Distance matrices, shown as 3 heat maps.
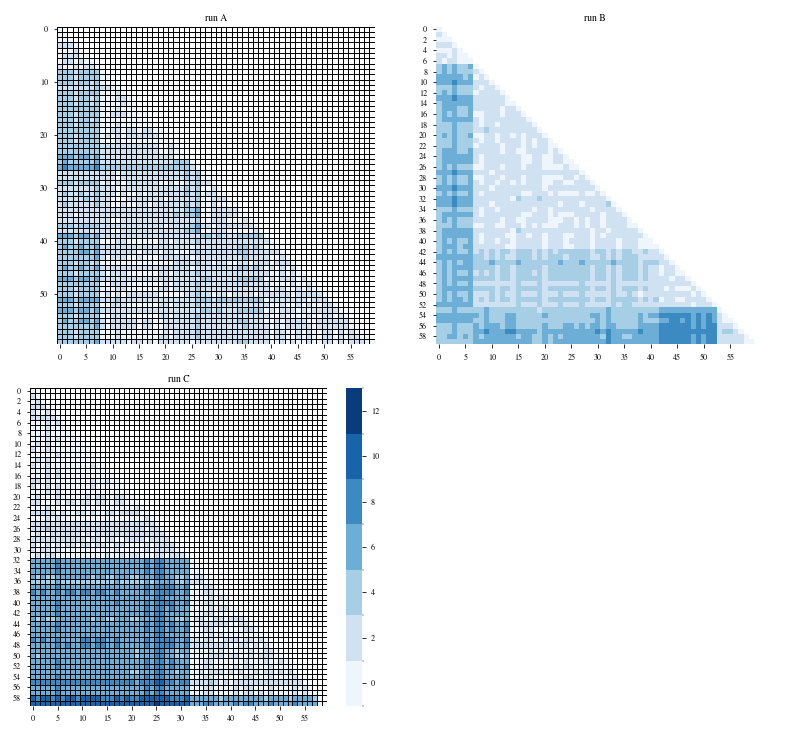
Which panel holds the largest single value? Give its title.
run C
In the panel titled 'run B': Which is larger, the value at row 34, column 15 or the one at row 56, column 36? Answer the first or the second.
the second
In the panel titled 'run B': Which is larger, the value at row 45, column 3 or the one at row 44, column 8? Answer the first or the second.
the first
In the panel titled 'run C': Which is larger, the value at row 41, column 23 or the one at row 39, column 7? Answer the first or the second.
the first
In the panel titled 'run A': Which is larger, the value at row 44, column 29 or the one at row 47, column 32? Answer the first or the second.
the second
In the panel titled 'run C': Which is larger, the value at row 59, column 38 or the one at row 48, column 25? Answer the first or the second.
the second
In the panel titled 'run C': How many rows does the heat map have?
60
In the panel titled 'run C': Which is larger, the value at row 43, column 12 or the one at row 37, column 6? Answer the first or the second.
the second
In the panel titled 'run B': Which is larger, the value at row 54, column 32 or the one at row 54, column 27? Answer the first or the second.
the first
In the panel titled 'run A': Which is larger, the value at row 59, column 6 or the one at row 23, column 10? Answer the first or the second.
the first
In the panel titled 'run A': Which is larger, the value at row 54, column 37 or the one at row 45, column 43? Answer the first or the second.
the first
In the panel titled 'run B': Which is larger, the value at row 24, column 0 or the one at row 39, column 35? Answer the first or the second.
the first
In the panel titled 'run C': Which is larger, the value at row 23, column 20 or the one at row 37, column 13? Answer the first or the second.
the second
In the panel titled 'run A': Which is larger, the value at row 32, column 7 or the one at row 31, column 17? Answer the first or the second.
the first
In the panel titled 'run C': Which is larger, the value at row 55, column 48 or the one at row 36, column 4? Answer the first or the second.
the second
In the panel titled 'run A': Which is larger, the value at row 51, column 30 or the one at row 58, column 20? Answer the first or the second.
the first
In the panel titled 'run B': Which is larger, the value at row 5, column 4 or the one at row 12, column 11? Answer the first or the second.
the second
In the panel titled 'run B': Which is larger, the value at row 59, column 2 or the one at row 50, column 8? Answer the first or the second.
the first
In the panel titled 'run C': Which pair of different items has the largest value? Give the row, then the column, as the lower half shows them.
59, 25
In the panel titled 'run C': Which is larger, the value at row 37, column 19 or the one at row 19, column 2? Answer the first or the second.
the first
